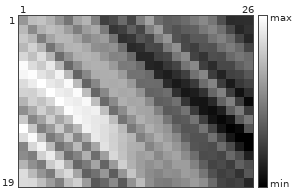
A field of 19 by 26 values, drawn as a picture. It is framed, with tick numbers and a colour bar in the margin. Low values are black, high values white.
The middle left is the ninth with the highest average. The grain runs diagonally down to the right. Overall the values sit about 50% of the way up the scale. The field climbs toward the left. The bottom left is the roughest part.
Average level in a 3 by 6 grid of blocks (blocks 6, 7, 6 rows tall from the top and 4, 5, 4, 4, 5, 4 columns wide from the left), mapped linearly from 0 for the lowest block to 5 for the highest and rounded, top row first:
432111
554200
434320
